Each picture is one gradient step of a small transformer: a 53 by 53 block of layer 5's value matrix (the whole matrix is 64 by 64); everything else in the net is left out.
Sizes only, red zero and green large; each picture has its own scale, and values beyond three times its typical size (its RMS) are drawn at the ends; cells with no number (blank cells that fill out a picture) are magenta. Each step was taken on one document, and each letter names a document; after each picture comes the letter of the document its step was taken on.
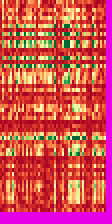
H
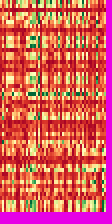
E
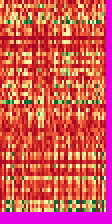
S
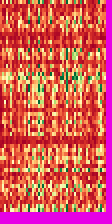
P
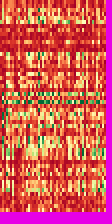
S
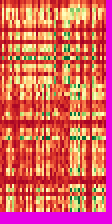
H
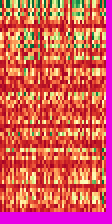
S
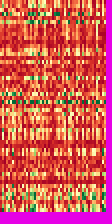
S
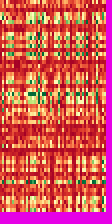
E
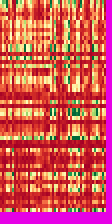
H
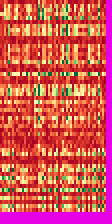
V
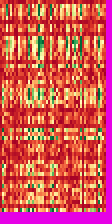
P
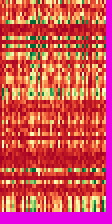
E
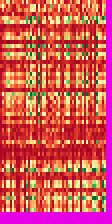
E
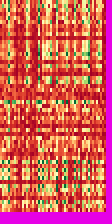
V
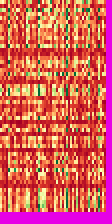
V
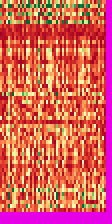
V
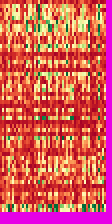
V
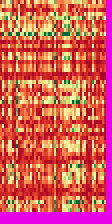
H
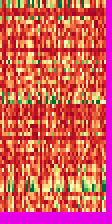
S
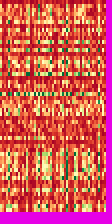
V
